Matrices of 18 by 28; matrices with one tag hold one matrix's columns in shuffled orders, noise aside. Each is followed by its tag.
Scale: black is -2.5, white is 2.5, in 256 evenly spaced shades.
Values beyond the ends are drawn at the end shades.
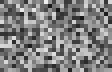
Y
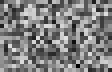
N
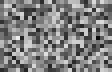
Y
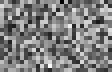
N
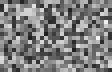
N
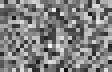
Y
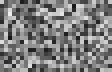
N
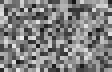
Y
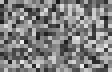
N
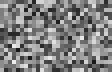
Y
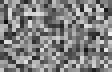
N
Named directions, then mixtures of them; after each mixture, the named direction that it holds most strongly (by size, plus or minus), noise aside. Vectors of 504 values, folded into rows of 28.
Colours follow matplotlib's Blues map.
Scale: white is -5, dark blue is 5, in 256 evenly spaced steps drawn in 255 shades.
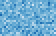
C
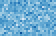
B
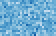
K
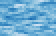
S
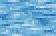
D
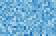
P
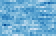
D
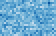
C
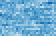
C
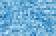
K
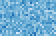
K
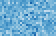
K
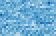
C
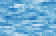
S
